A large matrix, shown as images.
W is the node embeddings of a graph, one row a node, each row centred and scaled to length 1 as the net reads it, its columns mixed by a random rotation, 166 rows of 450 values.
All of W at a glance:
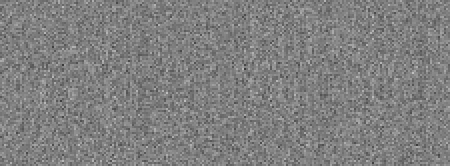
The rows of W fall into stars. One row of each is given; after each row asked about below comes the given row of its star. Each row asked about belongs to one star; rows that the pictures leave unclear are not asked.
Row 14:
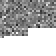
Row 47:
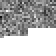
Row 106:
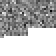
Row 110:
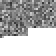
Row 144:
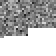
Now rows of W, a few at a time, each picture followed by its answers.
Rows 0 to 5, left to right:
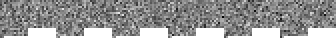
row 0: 110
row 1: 106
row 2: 106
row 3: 14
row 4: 110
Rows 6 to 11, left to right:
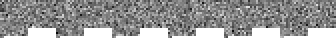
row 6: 106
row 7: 144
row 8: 106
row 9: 14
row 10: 106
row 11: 14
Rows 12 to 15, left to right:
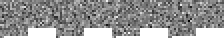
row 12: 106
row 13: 110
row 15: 110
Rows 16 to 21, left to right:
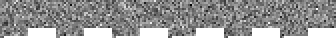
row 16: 14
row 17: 14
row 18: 144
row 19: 110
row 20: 144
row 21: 47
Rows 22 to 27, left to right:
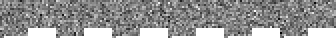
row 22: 47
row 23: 106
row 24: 14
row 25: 47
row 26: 106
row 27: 144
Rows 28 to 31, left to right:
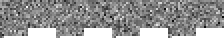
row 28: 47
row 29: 14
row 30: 14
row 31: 144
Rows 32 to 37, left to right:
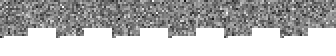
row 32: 47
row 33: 47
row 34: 144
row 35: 106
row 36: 110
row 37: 144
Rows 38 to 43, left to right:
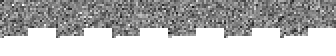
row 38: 14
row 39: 47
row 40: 47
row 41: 144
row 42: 47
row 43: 110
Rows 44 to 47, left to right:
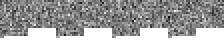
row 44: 14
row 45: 144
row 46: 47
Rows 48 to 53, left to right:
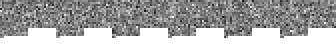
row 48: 47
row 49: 106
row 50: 144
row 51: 14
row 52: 47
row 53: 144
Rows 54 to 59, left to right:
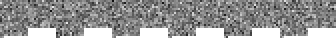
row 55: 144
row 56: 144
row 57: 106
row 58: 144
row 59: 47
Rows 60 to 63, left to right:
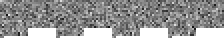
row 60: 106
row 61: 47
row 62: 106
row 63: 106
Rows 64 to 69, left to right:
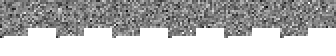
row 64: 110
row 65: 110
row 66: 106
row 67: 110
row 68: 110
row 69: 110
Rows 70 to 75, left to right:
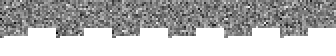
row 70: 110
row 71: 144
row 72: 144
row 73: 106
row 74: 106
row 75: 14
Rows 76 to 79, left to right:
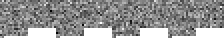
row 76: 106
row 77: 144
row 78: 14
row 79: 47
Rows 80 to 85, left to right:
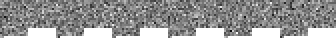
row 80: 47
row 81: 14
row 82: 106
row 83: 47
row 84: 14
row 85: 110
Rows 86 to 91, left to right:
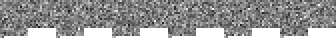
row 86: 14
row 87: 106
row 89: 144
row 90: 14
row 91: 47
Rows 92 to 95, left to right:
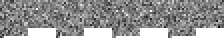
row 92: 110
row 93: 47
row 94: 14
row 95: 47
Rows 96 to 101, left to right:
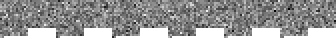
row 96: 14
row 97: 144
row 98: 110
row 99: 14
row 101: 110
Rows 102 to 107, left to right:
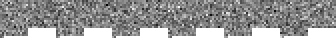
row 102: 106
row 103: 47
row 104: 106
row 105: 14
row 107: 14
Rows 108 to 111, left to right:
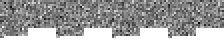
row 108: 110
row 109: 47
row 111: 106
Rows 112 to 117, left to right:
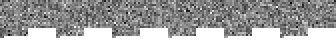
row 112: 144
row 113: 106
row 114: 144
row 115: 106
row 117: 110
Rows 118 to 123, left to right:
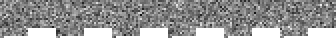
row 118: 14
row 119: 144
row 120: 106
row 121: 144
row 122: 106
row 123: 14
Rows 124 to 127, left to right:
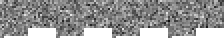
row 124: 106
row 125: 47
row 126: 144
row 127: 47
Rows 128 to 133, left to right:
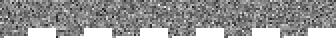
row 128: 144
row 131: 144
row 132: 110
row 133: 47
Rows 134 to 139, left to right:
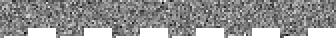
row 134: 47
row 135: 144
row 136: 144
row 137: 14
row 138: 106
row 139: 110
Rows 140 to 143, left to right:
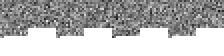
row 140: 106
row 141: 14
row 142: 110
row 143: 106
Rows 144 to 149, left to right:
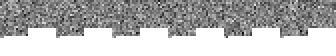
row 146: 106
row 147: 106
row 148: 106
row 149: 144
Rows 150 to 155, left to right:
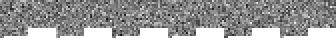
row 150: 110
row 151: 106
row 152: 47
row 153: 106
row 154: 110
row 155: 47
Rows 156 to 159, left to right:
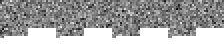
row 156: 144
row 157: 47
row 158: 106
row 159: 110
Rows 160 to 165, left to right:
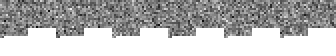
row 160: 144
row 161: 144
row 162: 106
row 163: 110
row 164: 106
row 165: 144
